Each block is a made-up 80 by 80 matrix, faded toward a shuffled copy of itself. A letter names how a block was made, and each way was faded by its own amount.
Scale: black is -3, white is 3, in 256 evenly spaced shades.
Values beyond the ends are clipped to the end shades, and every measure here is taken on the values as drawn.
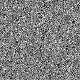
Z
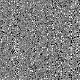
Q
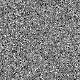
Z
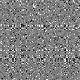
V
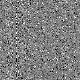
Q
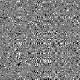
V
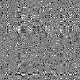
V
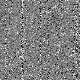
Q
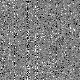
Q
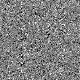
Z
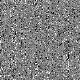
Q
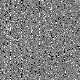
Q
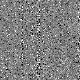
Q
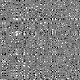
V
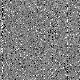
Q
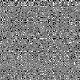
V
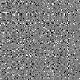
V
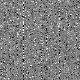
Q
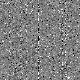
Q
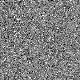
Z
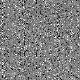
Q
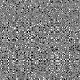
V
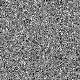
Z
